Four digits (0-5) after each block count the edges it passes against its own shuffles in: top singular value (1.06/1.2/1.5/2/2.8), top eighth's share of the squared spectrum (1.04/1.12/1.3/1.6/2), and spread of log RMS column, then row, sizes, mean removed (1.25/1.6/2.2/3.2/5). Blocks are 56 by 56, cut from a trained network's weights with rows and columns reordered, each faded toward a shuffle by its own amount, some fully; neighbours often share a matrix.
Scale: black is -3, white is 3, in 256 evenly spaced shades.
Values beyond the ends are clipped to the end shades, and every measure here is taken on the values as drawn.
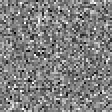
0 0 0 0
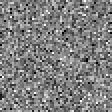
0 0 0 0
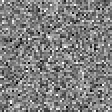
2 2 0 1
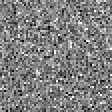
0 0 0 0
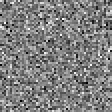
2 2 0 0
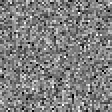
0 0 0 0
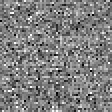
2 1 1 0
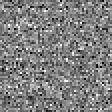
2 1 1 1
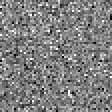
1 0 0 0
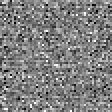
2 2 2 0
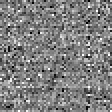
2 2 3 0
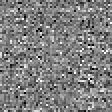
2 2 2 0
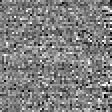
2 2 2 0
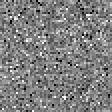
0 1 0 0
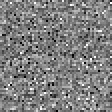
1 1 1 0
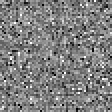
1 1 1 0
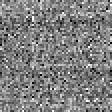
2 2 1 0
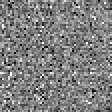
1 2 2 0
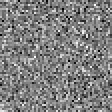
1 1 0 0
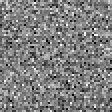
1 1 1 0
